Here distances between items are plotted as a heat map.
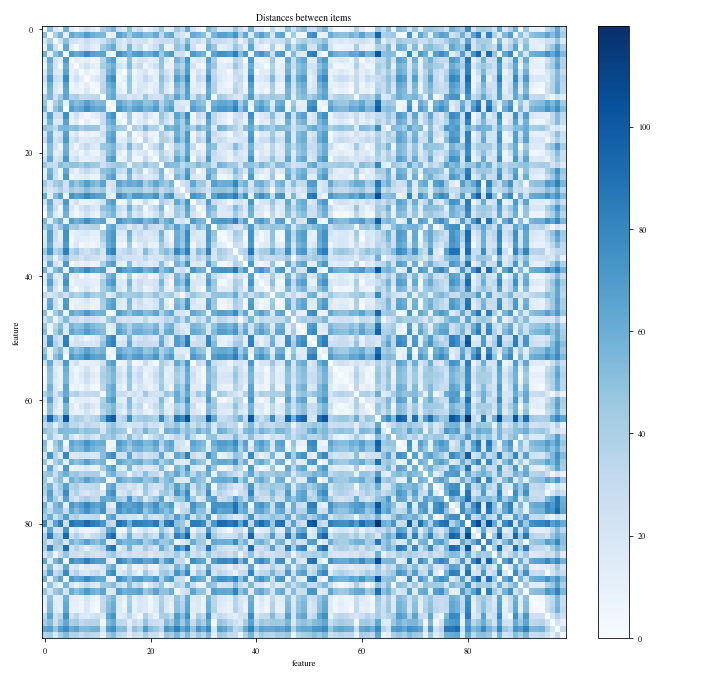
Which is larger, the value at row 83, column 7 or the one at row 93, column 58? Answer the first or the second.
the first
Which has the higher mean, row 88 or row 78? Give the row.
78
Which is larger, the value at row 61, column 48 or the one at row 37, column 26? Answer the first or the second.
the first
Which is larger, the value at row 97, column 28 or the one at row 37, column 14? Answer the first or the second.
the first
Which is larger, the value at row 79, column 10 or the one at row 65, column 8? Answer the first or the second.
the second
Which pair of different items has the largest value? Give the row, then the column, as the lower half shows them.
80, 63
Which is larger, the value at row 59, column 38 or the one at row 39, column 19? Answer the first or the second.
the second
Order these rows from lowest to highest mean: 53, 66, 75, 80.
66, 75, 53, 80
